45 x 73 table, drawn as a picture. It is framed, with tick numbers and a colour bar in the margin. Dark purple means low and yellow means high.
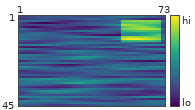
On average the colour sits 30% of the way up the scale. Neither half mirrors the other. The top right is the roughest part. Most values sit low, with a long tail of high ones. Streaks run across, left to right. The top right is the ninth with the highest average. An odd patch, higher than its surroundings, sits in the top right.
